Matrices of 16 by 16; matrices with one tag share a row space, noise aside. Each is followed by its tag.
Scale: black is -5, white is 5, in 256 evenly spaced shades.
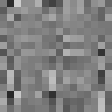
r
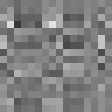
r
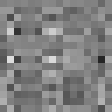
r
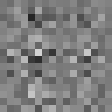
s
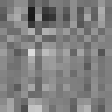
s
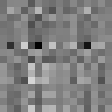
s
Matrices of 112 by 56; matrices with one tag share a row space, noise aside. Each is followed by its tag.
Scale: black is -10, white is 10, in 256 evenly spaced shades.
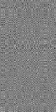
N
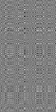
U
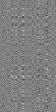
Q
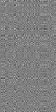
N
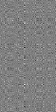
U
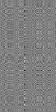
U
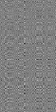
U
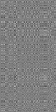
N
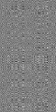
Q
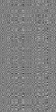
Q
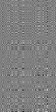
Q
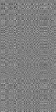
N
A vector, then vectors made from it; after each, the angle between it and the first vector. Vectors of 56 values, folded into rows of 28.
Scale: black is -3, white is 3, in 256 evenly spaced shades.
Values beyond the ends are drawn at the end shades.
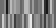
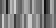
nearly parallel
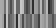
partly opposed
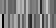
partly opposed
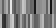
orthogonal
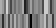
nearly opposite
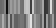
nearly parallel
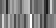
nearly parallel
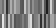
nearly parallel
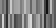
nearly parallel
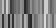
nearly opposite
